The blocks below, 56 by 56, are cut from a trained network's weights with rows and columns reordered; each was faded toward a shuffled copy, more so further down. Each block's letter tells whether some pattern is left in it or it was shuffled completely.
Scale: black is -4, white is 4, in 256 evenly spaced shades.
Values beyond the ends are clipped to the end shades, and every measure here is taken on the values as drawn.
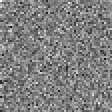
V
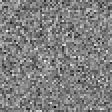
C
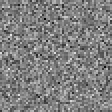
V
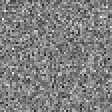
C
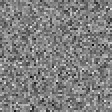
C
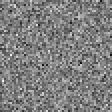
V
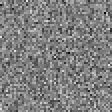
V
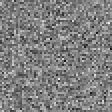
V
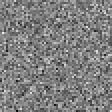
C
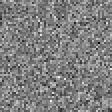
V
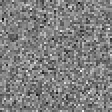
C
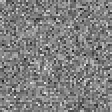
C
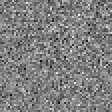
C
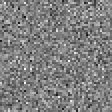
V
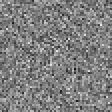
C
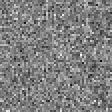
V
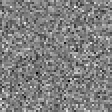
V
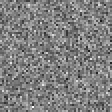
C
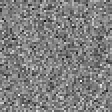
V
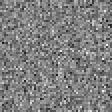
C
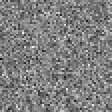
C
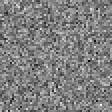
C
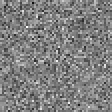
V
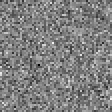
C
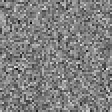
C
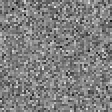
C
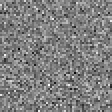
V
